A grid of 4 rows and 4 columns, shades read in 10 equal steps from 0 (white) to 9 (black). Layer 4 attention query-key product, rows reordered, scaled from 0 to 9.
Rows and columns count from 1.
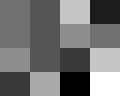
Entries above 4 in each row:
3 3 2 2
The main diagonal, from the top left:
5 6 7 0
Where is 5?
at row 1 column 1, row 2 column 1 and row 2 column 4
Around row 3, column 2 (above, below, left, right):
6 3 4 7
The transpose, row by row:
5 5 4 7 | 6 6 6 3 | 2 4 7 9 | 8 5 2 0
